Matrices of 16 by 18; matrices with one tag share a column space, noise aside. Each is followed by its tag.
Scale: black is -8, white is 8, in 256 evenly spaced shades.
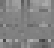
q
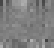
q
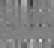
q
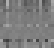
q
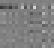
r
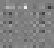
r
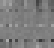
q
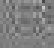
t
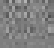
t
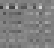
r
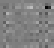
r
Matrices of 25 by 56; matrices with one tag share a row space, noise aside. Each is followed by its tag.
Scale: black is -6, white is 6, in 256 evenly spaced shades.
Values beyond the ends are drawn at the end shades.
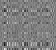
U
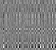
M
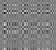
U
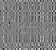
M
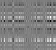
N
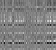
N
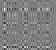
U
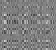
U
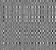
M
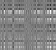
N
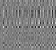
M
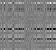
N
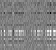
N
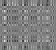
U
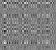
U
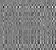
M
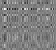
U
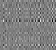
M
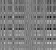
N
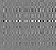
M
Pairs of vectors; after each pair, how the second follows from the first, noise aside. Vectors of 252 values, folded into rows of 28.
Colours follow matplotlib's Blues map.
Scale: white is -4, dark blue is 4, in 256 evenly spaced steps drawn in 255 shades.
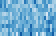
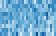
negated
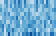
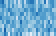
negated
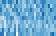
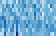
negated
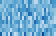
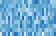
negated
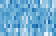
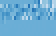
partly zeroed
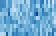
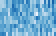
negated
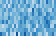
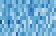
wrapped around
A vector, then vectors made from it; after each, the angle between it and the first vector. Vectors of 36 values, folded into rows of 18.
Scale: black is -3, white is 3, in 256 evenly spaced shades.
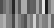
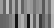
partly opposed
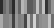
nearly parallel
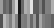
orthogonal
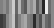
nearly opposite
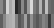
partly opposed
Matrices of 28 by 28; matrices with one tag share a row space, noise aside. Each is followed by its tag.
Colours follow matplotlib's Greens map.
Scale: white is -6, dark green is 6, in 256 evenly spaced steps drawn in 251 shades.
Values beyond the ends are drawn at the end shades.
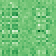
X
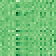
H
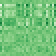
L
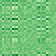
X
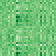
H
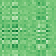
X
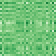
L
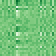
H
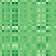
X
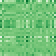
L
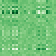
X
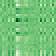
H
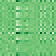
H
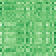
L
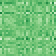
L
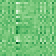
H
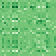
X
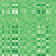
X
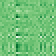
H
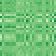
L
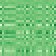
L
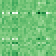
X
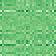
L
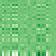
X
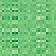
X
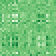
X
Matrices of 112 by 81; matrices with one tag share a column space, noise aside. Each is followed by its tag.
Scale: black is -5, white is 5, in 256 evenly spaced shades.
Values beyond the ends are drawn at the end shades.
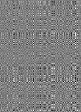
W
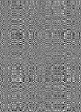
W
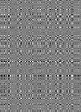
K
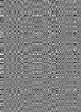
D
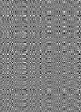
D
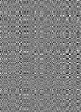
D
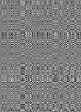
W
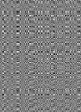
D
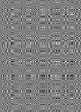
K
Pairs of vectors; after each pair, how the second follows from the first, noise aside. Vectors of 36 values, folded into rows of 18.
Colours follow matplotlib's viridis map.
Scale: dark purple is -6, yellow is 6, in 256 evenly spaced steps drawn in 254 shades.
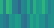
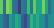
scaled up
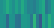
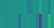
partly zeroed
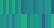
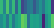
scaled up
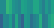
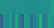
partly zeroed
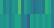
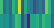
scaled up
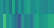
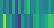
scaled up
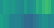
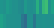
partly zeroed
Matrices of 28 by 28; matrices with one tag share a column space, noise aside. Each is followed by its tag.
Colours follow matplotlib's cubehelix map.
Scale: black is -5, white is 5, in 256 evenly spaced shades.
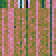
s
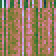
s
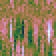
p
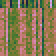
s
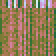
s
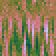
p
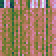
s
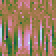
p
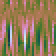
p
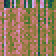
s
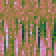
p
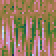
p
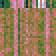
s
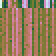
s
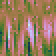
p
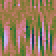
p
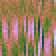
p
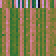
s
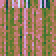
s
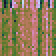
s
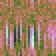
p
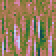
p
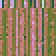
s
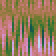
p
